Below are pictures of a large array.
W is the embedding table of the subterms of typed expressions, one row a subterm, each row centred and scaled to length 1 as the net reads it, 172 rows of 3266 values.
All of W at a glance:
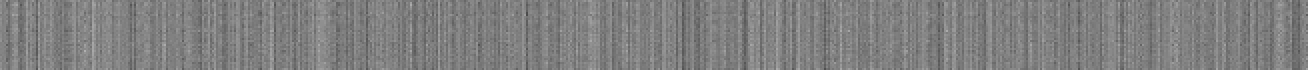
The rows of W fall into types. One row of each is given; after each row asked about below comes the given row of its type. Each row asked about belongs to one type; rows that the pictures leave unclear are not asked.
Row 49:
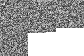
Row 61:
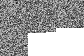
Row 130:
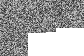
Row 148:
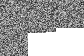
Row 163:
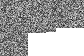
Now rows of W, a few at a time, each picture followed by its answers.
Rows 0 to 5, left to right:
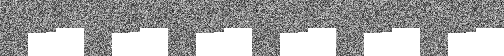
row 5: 163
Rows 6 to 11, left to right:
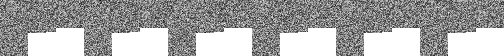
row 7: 148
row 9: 61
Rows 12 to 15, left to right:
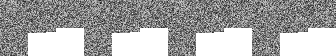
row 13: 61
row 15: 130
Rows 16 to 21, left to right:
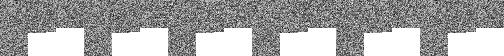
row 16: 61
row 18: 49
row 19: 148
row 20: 130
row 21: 61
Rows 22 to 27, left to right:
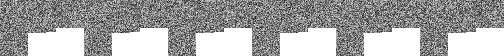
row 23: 163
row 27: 130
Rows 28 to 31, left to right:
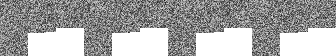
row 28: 148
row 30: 130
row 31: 61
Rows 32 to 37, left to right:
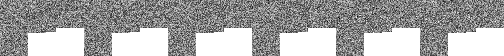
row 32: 130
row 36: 61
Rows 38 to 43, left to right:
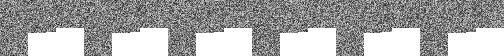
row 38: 130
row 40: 49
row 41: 49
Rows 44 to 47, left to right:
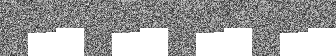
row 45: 49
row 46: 130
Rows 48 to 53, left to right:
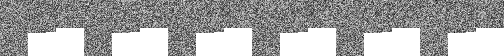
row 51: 130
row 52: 148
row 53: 148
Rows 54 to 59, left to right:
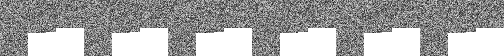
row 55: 148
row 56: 163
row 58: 130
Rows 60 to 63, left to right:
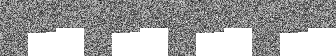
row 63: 163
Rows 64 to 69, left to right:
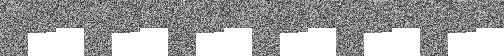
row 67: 61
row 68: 49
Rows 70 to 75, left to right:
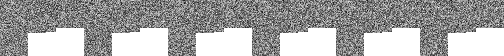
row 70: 148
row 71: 49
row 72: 61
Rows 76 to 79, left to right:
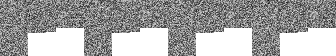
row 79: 148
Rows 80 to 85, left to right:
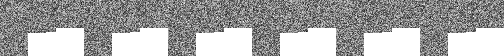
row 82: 130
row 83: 49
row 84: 61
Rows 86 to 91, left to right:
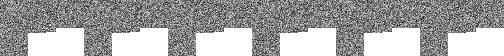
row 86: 61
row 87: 148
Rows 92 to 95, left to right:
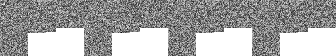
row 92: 49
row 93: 148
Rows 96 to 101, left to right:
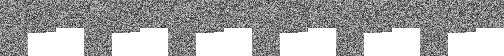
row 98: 163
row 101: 148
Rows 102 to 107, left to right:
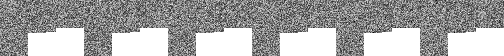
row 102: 61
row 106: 163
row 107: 148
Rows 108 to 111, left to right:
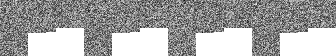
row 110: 148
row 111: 49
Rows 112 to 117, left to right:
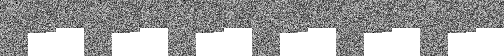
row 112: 61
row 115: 148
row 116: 163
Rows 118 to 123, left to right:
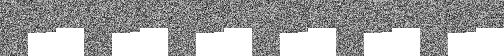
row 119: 163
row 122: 49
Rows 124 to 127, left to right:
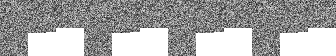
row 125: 163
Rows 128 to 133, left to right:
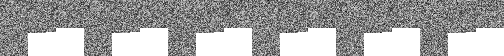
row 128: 148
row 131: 148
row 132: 163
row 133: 49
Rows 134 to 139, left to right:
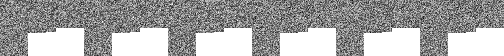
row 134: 148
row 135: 130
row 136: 49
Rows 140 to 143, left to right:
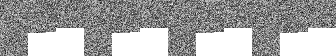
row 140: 148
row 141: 61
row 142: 49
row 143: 130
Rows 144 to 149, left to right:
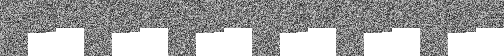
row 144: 163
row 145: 148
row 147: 148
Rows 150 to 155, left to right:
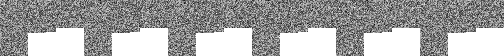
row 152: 61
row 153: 61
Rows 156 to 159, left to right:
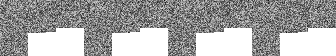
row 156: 130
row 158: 130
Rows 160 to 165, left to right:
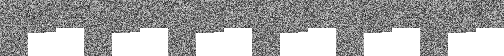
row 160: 130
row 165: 130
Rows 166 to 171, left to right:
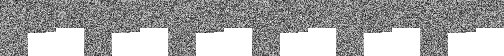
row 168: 163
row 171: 49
